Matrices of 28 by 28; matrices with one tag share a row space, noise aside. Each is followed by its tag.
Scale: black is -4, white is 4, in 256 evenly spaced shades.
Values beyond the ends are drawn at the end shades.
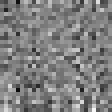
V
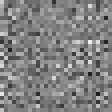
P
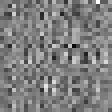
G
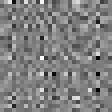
G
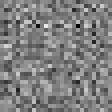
V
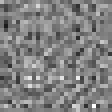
V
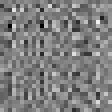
G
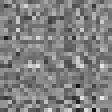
V
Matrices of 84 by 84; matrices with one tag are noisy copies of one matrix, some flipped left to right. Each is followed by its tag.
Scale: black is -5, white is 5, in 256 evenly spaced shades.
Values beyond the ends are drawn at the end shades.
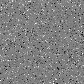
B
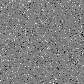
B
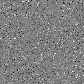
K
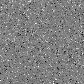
B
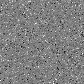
B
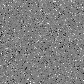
B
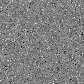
B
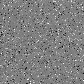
B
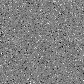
B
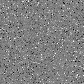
K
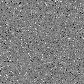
K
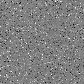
K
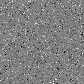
B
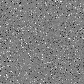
K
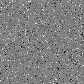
B
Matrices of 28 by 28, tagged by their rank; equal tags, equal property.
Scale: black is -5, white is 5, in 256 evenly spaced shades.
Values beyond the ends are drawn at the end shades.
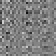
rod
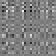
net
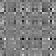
net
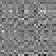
rod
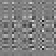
net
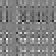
net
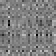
rod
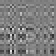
net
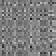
rod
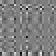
net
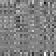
rod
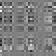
net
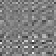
rod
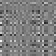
net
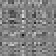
rod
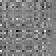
rod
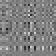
net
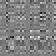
rod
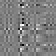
net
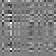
net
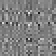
rod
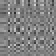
net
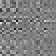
rod
